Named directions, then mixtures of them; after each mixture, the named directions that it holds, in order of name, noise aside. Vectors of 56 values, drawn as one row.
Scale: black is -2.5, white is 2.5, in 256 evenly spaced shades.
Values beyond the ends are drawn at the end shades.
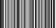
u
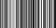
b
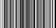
b, u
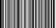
u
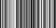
b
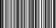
b, u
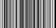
b, u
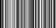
b, u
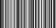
b, u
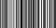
b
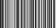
b, u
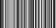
b, u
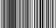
b, u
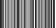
u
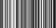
b, u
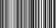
b, u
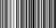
b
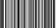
u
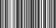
b, u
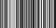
b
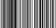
b, u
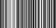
b, u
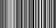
b, u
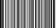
u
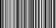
b, u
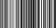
b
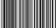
b, u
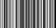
b, u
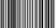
b, u
